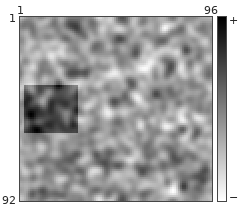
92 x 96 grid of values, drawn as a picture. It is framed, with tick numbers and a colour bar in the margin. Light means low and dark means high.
No regular stripes run through it. An odd patch, higher than its surroundings, sits in the middle left. The ninth with the highest average is the middle left. The middle left is the roughest part.
